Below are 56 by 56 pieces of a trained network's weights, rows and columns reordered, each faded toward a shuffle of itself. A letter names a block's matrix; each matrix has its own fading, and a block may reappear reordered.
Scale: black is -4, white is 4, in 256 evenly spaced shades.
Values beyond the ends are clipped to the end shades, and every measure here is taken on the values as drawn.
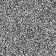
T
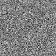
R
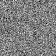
R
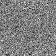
T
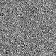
R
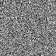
T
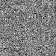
R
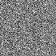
R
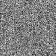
R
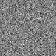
R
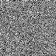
R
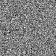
T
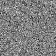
T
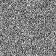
T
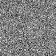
T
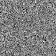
T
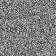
T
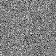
R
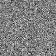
R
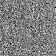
R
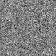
T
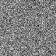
T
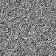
T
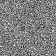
T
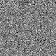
R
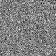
R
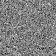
T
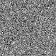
T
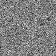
T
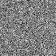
T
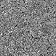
T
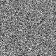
T
